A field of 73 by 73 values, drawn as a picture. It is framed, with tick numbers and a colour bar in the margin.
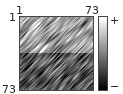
Seam: horizontal, 50% of the way down, the top part higher. Ninth with the highest average: top left. Average level on the scale: 50%. Grain: diagonal, up to the right.
